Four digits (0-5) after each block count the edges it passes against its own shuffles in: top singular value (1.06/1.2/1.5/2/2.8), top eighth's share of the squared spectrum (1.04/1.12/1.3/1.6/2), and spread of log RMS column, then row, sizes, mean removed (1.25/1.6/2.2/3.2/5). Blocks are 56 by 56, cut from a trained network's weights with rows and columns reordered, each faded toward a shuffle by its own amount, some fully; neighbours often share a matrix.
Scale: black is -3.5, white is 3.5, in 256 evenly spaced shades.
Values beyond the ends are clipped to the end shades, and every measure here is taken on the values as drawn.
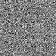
3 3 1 1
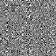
3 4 2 2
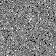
0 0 0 0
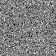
0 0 0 0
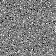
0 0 0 0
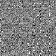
2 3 2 1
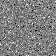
0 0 0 0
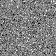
0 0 0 0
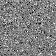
0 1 0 0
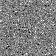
0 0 0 0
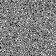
1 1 0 0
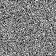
1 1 0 0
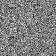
1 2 0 0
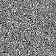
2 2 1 0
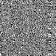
3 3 2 1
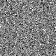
2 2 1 0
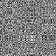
4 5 3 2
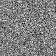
2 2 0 0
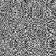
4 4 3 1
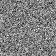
1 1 0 0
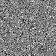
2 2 0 0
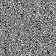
2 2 1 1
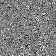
1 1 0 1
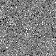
2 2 0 0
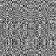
4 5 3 2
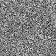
1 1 0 0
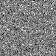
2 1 0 1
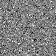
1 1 0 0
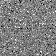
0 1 0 0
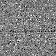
1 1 0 0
